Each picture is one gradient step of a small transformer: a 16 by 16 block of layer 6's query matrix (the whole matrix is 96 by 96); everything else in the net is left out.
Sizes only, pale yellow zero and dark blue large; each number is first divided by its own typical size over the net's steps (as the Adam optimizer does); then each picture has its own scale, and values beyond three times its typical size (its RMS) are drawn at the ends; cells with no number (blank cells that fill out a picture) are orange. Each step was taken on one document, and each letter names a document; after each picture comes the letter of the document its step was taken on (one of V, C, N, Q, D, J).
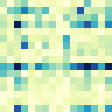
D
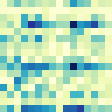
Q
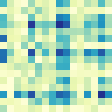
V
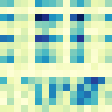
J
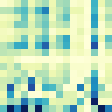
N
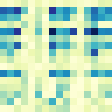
V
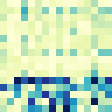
N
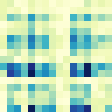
Q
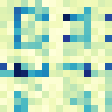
D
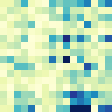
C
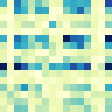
D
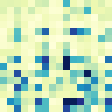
D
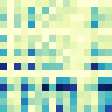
N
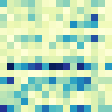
J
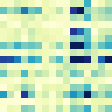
C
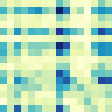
V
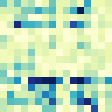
J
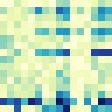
V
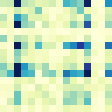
D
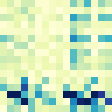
C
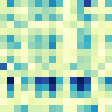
J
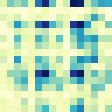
J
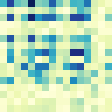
J
